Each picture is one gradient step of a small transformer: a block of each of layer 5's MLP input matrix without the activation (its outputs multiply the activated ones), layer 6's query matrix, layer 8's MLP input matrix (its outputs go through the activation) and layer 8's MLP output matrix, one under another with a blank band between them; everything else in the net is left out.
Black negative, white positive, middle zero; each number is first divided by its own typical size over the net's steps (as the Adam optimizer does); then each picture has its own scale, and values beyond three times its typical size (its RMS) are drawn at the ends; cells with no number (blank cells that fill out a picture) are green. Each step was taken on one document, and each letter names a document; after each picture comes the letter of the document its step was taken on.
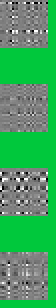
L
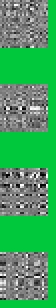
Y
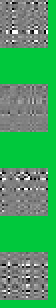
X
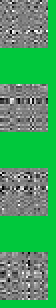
X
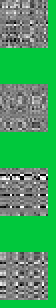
Y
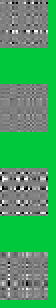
L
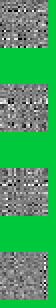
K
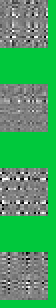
X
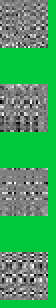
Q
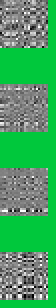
Q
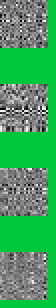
K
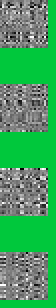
Y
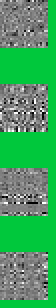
K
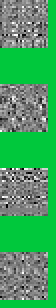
K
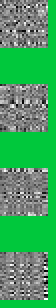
K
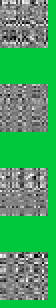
Y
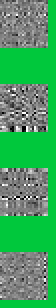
K
